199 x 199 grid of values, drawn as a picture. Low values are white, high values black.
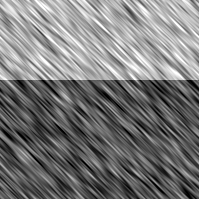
The grain runs diagonally down to the right. Overall the values sit about 50% of the way up the scale. The bottom part is higher, past a seam about 40% of the way down.
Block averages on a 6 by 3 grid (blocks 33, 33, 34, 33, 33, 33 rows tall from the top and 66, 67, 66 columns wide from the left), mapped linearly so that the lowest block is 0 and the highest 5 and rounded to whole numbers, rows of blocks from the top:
0 0 0 / 0 0 0 / 3 3 3 / 5 5 5 / 5 5 4 / 5 5 5
